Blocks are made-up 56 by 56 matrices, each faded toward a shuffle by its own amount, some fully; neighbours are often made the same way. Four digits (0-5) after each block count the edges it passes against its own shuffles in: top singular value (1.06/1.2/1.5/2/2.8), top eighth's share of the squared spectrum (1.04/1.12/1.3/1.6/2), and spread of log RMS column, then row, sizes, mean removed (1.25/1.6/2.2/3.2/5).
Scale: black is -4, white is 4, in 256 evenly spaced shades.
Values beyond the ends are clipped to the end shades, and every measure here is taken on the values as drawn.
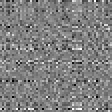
4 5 2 3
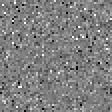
0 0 0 0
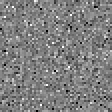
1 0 0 0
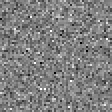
0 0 0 0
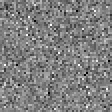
0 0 0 0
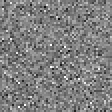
0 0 0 0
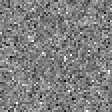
0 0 0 0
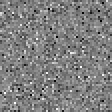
0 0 0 0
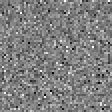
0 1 0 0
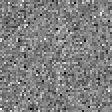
0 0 0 0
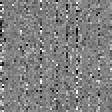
2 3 3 0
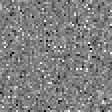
0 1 0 0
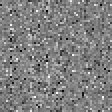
1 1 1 0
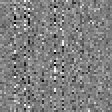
2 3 3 0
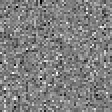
1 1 2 0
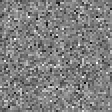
0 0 1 0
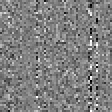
2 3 3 0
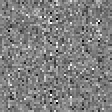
1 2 2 0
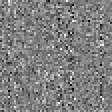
1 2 3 0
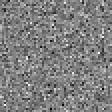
0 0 2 0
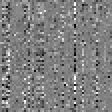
4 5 3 2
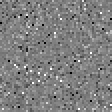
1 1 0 0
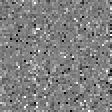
3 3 1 0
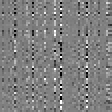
4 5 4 2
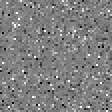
2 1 0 0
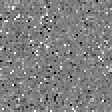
2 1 0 0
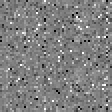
3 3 1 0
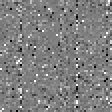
3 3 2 0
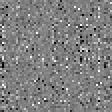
3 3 2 1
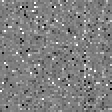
2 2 0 0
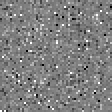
2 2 0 0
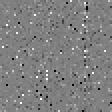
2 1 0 0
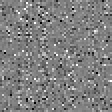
3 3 2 0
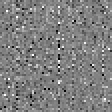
3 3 2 1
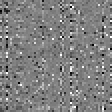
4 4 3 1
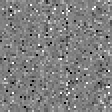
2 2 1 0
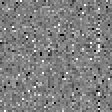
3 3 1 0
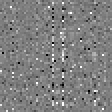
4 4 2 1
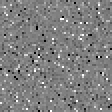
0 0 0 0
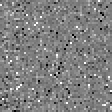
2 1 0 0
